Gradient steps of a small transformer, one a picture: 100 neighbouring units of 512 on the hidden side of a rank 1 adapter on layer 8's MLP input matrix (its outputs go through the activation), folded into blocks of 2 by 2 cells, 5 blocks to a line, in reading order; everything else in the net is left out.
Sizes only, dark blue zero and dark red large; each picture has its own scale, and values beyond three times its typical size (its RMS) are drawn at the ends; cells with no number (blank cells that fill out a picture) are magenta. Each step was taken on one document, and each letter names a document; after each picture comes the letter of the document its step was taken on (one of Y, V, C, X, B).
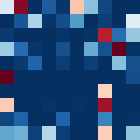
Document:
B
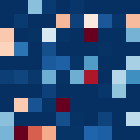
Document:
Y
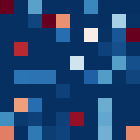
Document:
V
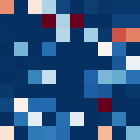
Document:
V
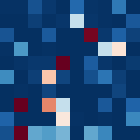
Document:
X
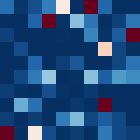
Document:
V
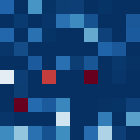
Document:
X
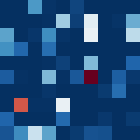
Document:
Y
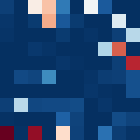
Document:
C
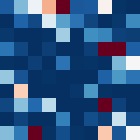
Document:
C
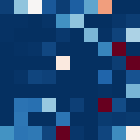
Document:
C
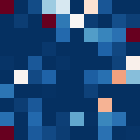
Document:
V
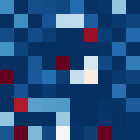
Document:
X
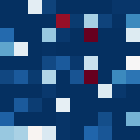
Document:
Y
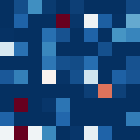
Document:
Y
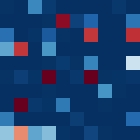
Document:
Y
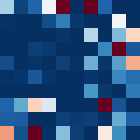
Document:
C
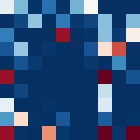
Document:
B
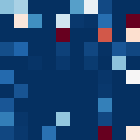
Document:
B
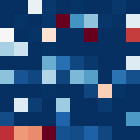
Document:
Y
